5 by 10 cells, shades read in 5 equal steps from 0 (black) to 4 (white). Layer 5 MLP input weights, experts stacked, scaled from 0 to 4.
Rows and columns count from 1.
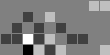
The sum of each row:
22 20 17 18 20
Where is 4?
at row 4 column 3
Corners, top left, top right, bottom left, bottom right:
2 3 2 3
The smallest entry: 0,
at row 5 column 3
